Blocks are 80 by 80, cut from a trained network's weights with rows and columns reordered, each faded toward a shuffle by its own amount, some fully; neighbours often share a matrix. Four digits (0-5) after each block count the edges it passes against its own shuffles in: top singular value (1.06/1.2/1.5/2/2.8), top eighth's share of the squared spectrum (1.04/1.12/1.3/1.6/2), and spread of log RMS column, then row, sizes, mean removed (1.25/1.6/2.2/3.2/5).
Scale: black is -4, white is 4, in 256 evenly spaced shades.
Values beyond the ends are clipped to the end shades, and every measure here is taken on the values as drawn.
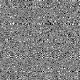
4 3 1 3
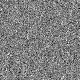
0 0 0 0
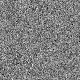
1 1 0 0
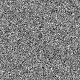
0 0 0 0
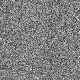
2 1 0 0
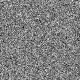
1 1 0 0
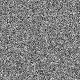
0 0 0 0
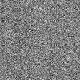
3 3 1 1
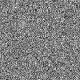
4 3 1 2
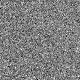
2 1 0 0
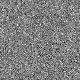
0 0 0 0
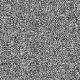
4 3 1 2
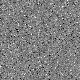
1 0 0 0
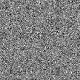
3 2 1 1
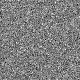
0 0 0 0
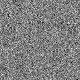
2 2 0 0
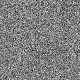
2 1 0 0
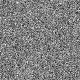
2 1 0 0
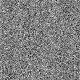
2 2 0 0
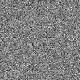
3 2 0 1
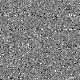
3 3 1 2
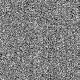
2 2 0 1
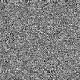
3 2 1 1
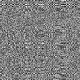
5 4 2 3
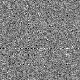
3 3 1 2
